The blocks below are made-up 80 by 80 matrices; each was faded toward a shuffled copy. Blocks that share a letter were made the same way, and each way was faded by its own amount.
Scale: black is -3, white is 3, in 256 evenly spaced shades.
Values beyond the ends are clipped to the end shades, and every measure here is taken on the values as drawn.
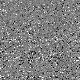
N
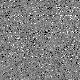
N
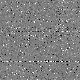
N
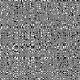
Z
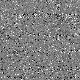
N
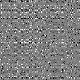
Z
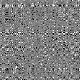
Z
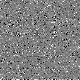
N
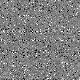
N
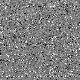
N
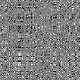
Z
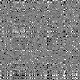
Z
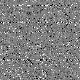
N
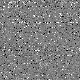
N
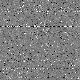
N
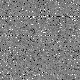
N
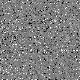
N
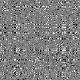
Z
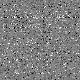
N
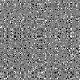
Z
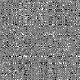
Z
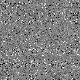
N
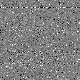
N
